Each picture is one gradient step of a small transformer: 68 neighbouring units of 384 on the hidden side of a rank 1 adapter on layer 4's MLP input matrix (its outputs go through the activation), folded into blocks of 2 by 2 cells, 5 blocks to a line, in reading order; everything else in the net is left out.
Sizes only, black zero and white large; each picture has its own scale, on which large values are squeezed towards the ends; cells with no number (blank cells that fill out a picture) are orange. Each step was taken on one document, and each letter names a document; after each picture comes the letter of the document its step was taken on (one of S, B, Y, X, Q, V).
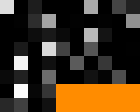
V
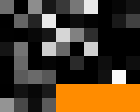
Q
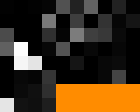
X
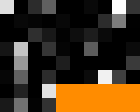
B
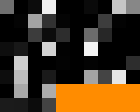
B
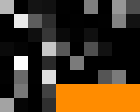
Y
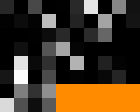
V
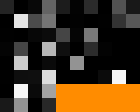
Y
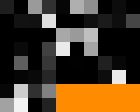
Q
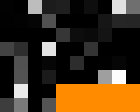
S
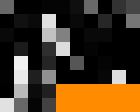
V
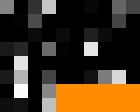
B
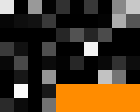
S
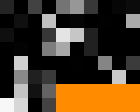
Q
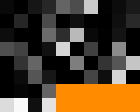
X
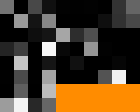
Y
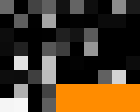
Q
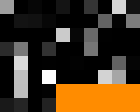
Y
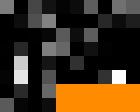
Y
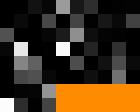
X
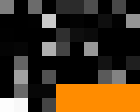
Q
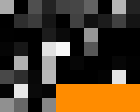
Q
